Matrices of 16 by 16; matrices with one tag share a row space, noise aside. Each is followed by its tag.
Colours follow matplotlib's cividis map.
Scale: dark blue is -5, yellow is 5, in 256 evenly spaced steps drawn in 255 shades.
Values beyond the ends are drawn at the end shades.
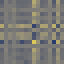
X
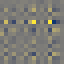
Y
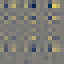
Y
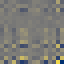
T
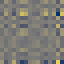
T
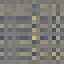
X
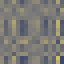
T
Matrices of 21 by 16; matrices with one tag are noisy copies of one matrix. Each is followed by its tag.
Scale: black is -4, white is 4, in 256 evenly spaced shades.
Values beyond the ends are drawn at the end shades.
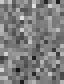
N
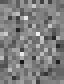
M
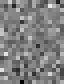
N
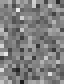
N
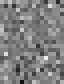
N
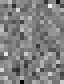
N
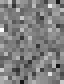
N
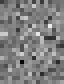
M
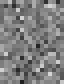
N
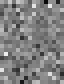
N
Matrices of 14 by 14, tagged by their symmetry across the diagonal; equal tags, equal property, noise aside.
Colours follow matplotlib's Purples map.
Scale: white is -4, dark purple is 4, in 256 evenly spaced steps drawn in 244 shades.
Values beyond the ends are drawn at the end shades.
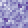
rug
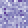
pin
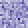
pin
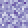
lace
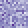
lace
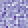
lace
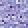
pin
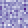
lace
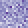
lace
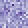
pin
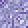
rug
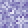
rug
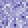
pin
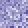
rug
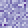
rug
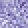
lace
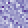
lace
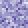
pin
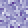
lace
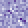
lace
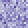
pin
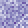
rug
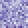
lace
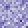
rug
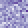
pin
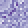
rug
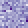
pin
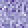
pin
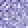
rug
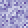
rug
